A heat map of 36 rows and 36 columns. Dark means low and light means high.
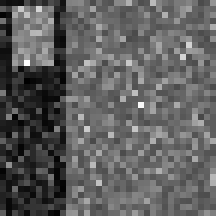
The right part is higher, past a seam about 30% of the way across. In the top left lies a patch that is higher than the rest. The values follow a bell shape. No regular stripes run through it.
